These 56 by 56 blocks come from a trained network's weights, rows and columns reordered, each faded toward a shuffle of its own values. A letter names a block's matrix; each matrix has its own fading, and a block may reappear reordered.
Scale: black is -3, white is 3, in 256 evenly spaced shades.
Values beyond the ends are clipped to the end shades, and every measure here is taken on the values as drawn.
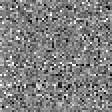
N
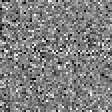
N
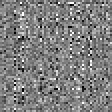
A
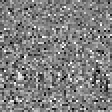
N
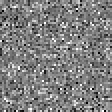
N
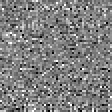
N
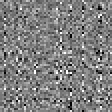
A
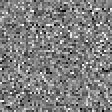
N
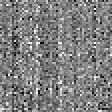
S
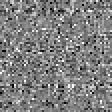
N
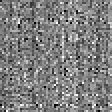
S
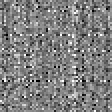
S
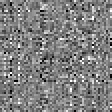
A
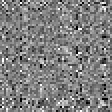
A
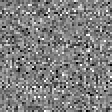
N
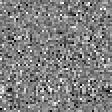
N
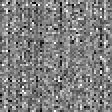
S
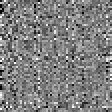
A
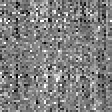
S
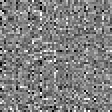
A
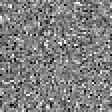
N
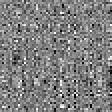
A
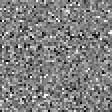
N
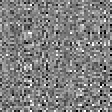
A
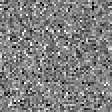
N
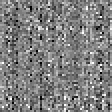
S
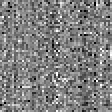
S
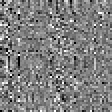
A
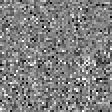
N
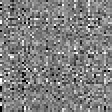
A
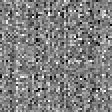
S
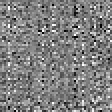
A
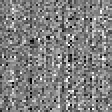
S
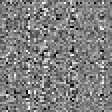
A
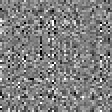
A
